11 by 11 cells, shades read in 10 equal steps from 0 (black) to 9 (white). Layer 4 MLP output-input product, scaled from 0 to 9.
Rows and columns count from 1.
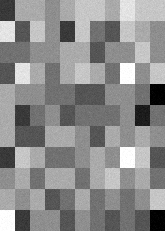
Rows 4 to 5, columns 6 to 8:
7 6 4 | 3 3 5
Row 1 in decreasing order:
8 7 7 7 7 6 6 6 6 5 2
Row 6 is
6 2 4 5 3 4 4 4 5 1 4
